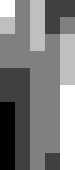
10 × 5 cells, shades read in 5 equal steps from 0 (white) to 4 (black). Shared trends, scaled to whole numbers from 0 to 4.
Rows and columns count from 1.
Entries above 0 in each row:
4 5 5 5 5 4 4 4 4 4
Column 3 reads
1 1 1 2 2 2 2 2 2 2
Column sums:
27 26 17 23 8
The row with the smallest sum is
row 3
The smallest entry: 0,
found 6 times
